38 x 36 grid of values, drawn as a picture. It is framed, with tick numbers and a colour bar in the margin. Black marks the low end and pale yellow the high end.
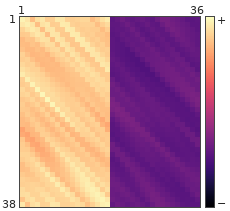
It is made of 1 by 2 panels. Panel 1,1: very high, slanting down to the right, faint in contrast. Panel 1,2: low, slanting down to the right, faint in contrast.
